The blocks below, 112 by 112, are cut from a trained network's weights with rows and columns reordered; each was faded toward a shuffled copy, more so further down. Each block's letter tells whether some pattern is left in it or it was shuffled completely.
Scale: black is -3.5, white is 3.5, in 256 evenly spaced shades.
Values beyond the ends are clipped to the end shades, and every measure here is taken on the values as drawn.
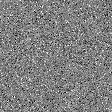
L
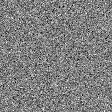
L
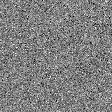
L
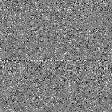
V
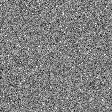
L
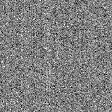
V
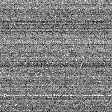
V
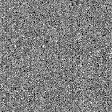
V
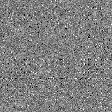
V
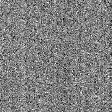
V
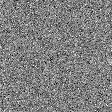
L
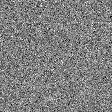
L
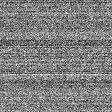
V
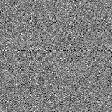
V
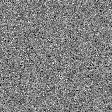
L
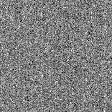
V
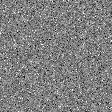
L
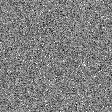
L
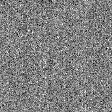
V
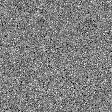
L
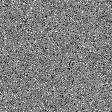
L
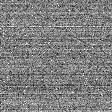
V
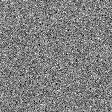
L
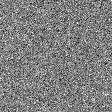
L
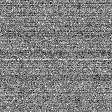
V
